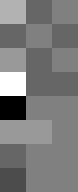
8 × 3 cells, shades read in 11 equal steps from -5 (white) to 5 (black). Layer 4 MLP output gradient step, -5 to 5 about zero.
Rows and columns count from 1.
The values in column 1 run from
-5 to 5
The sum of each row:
-1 2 0 -3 5 -2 1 2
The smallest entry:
-5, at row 4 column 1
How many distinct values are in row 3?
3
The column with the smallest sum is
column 1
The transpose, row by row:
-2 1 -1 -5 5 -1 1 2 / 1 0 1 1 0 -1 0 0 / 0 1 0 1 0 0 0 0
